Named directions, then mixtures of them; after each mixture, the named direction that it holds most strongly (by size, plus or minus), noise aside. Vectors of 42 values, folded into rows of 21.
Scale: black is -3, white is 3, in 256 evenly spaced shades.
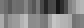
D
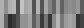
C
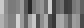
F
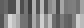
C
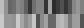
F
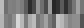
F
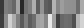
C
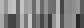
C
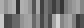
C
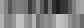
D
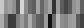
C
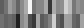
F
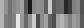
F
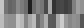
F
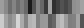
F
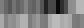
D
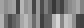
C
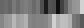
D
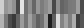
C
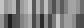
C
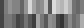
F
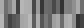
C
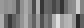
C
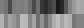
D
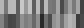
C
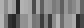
C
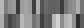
C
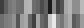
F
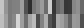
F
